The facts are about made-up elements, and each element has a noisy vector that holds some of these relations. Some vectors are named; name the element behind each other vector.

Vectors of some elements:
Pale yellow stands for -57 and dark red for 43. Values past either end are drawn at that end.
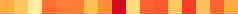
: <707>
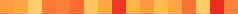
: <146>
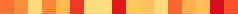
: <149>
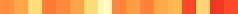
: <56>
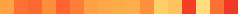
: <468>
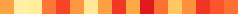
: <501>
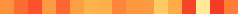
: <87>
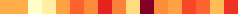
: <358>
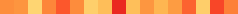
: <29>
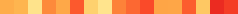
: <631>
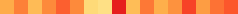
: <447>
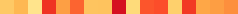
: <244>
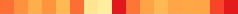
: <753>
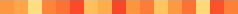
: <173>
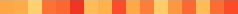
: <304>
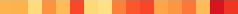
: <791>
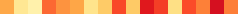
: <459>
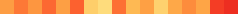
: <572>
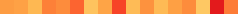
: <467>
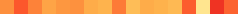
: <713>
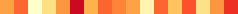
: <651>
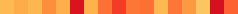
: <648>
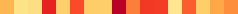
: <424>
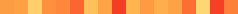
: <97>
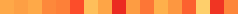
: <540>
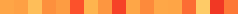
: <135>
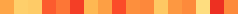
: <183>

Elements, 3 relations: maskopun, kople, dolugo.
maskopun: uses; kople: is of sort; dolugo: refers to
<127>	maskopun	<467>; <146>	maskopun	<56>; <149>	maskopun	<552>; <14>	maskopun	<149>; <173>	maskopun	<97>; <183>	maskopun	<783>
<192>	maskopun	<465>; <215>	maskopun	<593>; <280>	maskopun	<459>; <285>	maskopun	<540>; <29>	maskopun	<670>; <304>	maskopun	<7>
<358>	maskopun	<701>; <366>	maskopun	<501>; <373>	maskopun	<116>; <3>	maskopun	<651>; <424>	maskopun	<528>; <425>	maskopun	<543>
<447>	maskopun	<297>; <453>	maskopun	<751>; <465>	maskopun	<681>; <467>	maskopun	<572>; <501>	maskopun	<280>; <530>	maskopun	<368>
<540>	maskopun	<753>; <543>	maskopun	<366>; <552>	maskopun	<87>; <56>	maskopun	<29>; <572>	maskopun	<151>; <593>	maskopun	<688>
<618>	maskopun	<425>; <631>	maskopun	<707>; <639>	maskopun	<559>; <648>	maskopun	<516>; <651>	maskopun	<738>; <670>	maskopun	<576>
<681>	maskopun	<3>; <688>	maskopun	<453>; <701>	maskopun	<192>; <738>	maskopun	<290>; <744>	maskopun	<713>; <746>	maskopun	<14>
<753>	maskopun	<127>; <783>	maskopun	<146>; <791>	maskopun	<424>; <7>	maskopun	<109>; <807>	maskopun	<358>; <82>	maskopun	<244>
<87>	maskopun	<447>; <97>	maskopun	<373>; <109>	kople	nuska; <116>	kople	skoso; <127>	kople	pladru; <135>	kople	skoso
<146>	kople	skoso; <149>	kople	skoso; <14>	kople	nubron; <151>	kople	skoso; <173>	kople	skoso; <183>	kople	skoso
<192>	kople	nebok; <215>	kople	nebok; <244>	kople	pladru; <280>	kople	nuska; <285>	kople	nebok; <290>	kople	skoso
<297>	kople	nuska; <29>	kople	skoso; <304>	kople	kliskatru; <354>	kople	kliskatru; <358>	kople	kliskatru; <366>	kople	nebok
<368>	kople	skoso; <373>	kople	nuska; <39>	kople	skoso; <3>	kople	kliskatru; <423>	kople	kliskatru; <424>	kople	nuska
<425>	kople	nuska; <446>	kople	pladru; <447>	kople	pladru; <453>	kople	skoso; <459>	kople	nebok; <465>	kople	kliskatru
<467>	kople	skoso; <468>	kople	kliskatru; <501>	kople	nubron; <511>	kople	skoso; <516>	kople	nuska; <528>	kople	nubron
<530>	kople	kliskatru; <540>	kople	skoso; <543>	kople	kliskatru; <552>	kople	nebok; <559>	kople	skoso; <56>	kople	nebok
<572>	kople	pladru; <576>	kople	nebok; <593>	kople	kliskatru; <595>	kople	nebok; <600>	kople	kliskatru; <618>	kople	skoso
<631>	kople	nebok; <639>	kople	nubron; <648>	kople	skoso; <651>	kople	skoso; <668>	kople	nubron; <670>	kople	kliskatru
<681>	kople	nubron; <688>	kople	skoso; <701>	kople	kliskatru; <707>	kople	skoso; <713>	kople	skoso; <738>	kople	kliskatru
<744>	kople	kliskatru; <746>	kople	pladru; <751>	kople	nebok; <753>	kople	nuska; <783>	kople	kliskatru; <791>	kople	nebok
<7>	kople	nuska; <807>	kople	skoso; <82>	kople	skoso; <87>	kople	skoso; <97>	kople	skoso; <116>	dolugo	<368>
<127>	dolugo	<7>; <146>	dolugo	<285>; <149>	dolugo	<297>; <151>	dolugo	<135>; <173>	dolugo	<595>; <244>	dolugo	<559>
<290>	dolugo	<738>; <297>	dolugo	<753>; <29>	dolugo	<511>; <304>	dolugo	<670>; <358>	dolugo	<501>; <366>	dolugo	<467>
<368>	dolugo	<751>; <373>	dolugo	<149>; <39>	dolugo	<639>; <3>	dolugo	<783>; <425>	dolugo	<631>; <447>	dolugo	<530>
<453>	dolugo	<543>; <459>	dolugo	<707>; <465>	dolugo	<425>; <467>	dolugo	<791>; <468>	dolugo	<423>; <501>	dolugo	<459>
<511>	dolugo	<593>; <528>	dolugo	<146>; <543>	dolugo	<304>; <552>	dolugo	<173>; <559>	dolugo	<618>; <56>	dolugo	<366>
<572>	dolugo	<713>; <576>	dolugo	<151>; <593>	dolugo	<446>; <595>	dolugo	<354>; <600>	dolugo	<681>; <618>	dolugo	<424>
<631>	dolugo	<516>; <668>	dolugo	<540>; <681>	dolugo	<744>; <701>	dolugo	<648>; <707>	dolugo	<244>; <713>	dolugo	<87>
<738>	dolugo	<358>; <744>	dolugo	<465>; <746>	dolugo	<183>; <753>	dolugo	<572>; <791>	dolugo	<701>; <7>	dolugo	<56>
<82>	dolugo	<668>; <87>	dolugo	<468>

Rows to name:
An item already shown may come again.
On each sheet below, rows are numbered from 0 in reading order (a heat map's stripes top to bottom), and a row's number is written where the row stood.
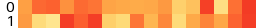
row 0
<468>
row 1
<746>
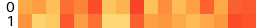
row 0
<593>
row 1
<14>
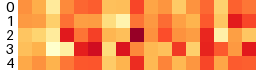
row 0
<82>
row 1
<366>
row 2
<618>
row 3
<738>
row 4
<543>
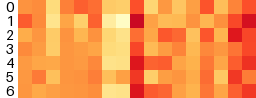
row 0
<600>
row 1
<373>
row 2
<751>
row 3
<528>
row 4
<425>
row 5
<368>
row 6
<425>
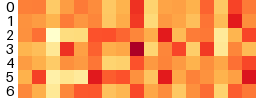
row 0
<116>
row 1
<151>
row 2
<807>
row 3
<559>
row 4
<668>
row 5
<701>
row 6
<82>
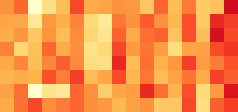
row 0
<681>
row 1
<595>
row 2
<751>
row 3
<280>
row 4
<447>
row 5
<783>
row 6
<192>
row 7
<423>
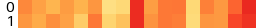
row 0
<109>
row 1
<516>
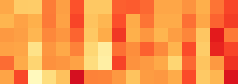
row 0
<639>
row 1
<446>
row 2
<467>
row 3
<595>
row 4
<7>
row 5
<465>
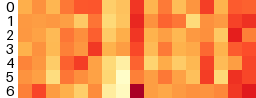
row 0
<543>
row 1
<516>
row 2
<467>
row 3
<354>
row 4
<127>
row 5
<56>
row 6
<297>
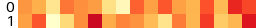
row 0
<552>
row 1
<3>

